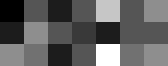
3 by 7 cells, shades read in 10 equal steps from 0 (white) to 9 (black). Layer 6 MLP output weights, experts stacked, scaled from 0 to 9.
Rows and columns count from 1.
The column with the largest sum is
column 3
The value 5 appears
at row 3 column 2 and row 3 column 6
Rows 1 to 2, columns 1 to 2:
9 6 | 8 4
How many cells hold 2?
1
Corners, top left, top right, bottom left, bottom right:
9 4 4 4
